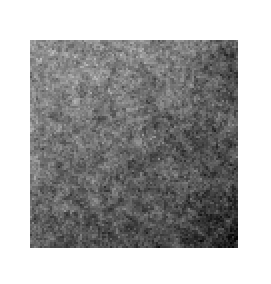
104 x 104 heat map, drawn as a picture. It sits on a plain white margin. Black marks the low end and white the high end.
Ninth with the highest average: top left. Histogram: bell-shaped. Ninth with the lowest average: bottom right. Slope: up to the top left. Stripes: none. Mirror symmetry: none.
